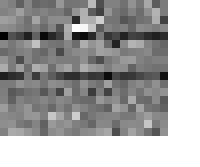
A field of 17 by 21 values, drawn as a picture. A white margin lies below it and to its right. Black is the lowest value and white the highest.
Overall the values sit about 50% of the way up the scale. An odd patch, rougher than its surroundings, sits in the top middle. There is no overall slope. Rows 5 and 10 stand out from the rest.
